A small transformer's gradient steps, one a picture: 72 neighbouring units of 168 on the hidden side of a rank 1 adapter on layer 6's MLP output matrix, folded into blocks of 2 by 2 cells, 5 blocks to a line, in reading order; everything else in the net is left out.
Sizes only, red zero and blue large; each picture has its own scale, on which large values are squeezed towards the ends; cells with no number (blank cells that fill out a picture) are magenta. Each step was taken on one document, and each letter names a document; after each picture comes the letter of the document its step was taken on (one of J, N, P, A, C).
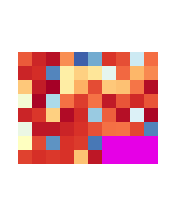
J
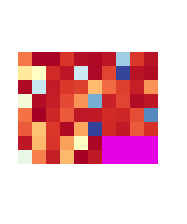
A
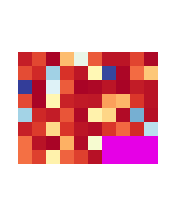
J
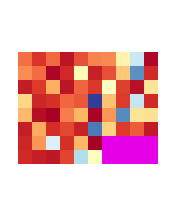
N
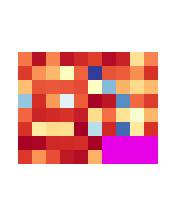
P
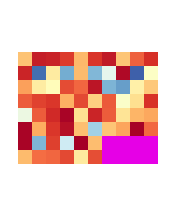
P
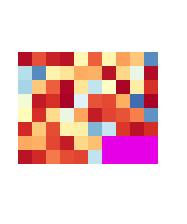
N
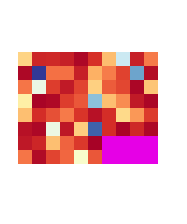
N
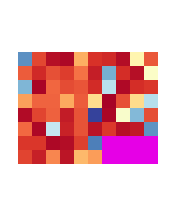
J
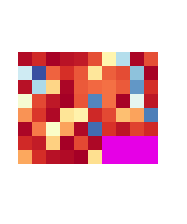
N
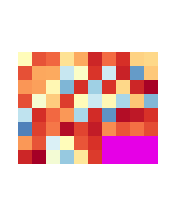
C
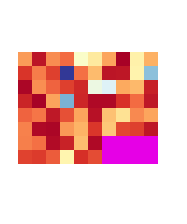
P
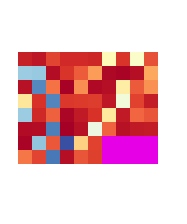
A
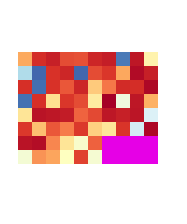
A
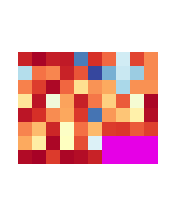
J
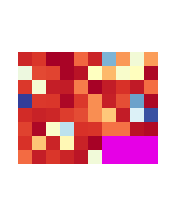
N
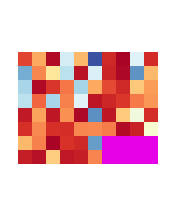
J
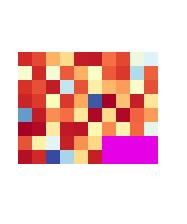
C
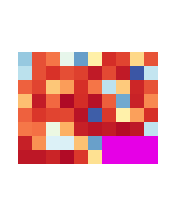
J
